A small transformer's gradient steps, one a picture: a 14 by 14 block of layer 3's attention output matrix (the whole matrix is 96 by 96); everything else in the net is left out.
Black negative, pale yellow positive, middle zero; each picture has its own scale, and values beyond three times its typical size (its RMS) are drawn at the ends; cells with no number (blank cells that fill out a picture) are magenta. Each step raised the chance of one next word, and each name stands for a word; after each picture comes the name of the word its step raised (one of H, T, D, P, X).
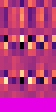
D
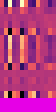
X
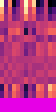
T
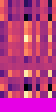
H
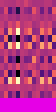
D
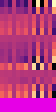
X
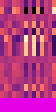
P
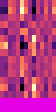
P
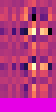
T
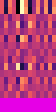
X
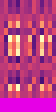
P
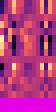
P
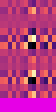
D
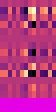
H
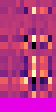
D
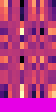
T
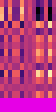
H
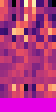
T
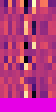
X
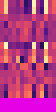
X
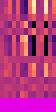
P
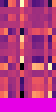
X
